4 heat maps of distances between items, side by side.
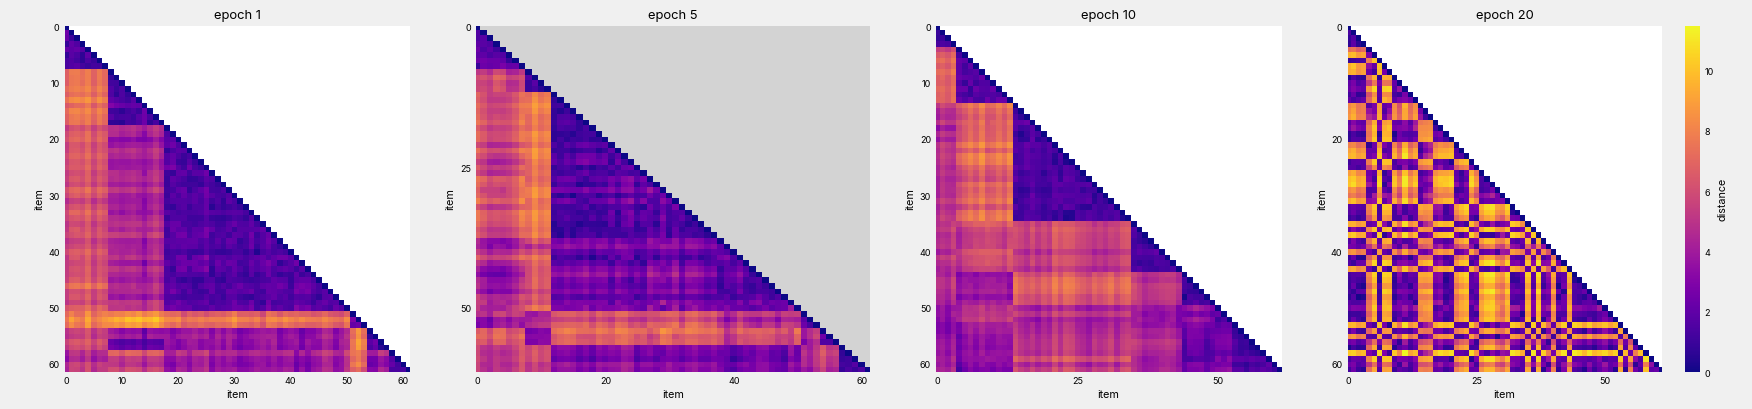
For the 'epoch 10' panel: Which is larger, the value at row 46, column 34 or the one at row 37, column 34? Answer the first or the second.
the first
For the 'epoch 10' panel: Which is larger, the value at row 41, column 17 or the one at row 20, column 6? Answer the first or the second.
the second
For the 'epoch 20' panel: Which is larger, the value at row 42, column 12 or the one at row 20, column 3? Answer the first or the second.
the first
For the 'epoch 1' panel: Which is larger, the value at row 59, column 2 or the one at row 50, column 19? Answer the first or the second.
the first
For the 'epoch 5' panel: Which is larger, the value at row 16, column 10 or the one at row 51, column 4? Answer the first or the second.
the first
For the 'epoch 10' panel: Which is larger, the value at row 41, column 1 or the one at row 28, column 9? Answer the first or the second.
the second
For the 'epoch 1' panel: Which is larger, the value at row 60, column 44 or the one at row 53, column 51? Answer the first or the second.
the first
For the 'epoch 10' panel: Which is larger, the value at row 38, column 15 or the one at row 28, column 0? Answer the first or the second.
the first
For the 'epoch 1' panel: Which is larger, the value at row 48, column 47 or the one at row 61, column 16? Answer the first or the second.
the second
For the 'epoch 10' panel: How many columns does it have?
62
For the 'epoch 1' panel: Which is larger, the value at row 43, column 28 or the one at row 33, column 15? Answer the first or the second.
the second
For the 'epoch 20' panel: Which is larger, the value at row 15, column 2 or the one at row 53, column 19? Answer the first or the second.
the second
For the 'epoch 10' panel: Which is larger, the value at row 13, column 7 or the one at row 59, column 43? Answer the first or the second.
the second
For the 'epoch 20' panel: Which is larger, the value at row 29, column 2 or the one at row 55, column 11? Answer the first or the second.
the second
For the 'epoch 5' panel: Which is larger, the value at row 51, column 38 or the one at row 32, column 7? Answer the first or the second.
the second
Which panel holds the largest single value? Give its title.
epoch 20
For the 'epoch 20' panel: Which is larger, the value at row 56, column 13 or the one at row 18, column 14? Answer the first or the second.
the second
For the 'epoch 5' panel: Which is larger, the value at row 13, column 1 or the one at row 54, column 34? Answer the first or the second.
the second
